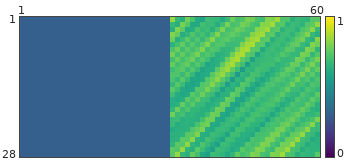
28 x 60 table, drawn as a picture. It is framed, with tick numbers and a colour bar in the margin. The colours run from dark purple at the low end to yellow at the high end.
The table splits into one row of 2 panels. Panel 1,1: low, flat. Panel 1,2: high, slanting up to the right.
